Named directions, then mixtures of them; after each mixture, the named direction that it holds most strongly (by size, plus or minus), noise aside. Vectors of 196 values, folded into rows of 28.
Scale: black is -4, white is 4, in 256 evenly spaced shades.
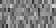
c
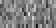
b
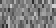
c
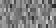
c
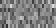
c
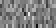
b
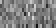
b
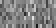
b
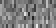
b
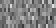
c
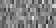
c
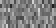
c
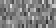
b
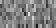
b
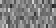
c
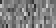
b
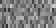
c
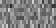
c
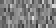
c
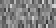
c
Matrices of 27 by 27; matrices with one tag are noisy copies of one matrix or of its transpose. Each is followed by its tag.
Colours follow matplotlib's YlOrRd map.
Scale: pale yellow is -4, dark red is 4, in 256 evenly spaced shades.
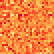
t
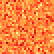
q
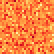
q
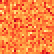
t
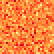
q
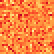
t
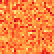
t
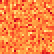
t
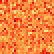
t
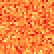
q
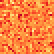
t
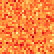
q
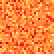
q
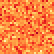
q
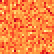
t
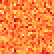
t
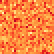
t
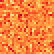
t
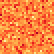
q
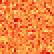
t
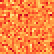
t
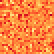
t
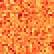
t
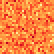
q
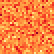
q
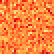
t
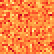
t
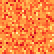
q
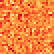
t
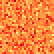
q
